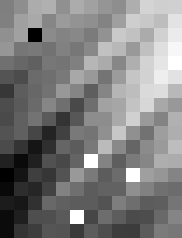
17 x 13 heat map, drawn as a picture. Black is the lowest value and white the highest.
Slope: up to the top right. Lone odd cells: 4, 3 higher and 1 lower than their neighbours. Ninth with the highest average: top right. Odd rows or columns: none.
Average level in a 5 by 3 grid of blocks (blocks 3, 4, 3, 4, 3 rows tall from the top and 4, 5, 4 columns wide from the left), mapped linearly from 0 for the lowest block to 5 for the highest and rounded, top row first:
335 / 235 / 124 / 023 / 022
